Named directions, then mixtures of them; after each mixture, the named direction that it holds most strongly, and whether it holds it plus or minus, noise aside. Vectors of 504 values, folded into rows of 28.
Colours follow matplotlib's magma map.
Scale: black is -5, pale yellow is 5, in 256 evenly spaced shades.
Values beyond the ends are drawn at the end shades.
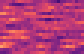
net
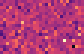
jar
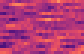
net, minus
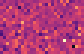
jar, plus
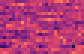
net, minus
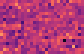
jar, minus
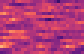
net, plus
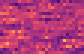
net, plus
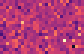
jar, plus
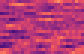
net, minus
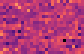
jar, minus
